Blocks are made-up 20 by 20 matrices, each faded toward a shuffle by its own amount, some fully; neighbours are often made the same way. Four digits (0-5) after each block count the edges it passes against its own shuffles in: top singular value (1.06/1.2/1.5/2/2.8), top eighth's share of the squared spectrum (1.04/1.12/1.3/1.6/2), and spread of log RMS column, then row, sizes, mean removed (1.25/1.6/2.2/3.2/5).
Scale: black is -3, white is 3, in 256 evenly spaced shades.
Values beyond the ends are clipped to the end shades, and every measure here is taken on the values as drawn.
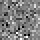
0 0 0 0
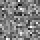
1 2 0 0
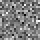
1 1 0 0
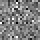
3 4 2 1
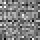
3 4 2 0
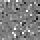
0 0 0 0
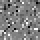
0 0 0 0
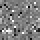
1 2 0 0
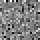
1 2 0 1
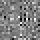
3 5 2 1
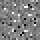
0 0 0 0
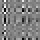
4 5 3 3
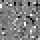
2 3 0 0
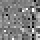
3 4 2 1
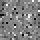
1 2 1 1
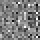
3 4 2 2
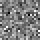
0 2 0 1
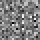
0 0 2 0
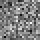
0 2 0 0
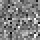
1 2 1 0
